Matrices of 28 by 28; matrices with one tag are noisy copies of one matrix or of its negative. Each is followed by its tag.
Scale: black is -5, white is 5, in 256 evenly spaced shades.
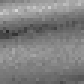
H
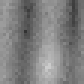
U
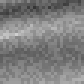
H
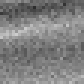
H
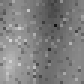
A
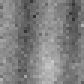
U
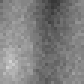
A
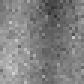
A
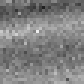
H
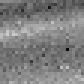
H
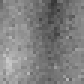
A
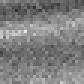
H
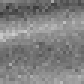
H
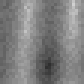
U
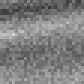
H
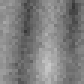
U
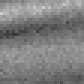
H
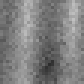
U
